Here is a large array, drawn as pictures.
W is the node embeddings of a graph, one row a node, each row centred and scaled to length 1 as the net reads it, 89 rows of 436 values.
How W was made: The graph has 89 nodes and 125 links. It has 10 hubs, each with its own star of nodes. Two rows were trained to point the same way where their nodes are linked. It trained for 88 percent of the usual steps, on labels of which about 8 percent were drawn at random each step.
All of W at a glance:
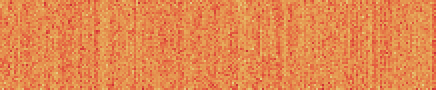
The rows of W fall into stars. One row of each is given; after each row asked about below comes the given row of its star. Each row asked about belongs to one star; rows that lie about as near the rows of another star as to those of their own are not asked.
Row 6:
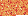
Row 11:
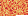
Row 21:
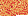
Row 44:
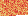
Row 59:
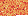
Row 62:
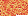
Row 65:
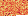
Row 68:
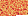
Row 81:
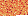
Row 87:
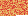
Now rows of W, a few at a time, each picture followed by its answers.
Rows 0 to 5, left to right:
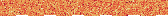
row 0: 87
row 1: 6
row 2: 81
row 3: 81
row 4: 65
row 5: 65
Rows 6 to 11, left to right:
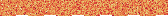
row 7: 44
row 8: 6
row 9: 6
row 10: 62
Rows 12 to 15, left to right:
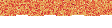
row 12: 11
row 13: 21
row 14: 62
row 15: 21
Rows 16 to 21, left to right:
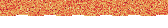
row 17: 68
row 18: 68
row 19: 59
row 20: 44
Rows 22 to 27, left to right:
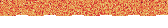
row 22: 59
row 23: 62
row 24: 62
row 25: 68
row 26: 65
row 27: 11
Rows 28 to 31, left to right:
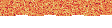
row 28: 68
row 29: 11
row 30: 87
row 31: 44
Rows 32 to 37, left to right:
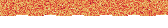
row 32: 44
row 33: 81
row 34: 87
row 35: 65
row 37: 21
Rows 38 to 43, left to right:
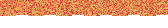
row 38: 87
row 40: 44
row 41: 65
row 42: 21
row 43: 11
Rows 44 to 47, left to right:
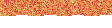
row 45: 65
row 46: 21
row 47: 11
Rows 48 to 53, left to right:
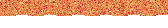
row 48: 11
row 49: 11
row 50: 81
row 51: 81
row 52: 21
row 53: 65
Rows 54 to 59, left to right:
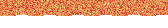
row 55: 87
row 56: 44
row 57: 68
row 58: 68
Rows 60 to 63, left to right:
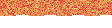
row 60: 62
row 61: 59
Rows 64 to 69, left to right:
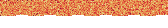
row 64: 11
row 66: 62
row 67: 62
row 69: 87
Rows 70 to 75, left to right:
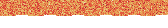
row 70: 62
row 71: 21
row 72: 81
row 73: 81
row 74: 81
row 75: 62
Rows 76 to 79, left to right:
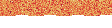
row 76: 68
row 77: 81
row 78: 65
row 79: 44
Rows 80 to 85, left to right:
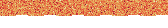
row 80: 62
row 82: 6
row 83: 6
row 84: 59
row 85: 87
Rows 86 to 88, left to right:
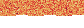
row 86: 81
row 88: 44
